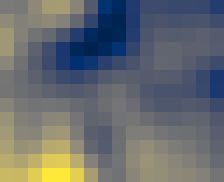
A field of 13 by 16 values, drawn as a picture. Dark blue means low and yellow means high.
Ninth with the highest average: bottom left. Lone odd cells: none. Slope: up to the bottom left. Stripes: none. Ninth with the lowest average: top middle. Average level on the scale: 40%.
